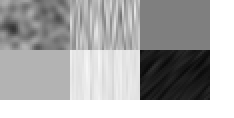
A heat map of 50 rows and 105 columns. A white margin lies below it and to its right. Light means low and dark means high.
The table splits into 2 rows of 3 panels. Panel 1,1: middling, blotchy. Panel 1,2: low, streaked downward. Panel 1,3: middling, flat. Panel 2,1: low, flat. Panel 2,2: very low, streaked downward, faint in contrast. Panel 2,3: very high, slanting up to the right, faint in contrast.
